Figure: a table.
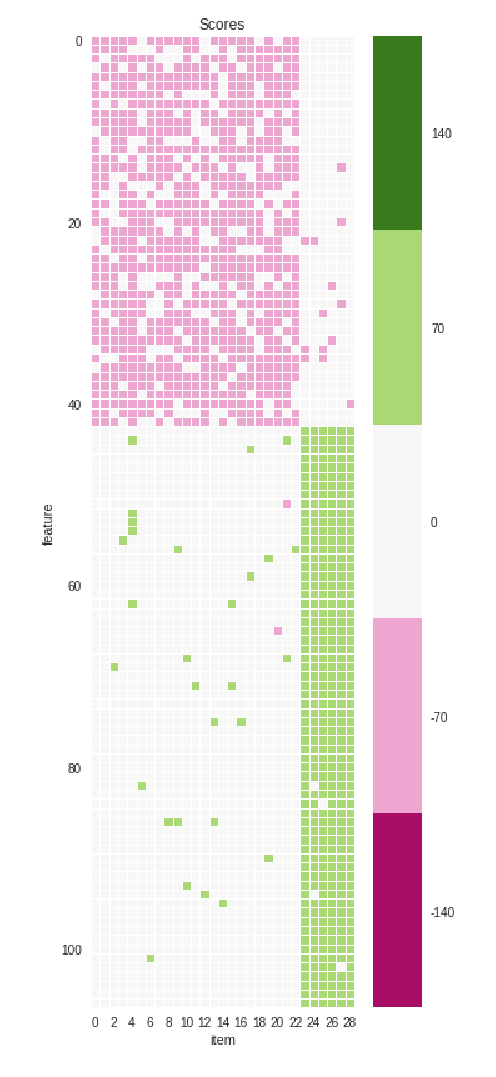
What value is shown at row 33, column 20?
-70
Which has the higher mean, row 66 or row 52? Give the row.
52
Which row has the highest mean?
86
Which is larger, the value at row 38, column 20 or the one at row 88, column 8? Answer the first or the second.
the second
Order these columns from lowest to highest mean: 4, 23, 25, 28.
4, 25, 23, 28
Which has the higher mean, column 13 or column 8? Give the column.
13
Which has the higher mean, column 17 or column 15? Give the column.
15
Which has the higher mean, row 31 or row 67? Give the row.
67
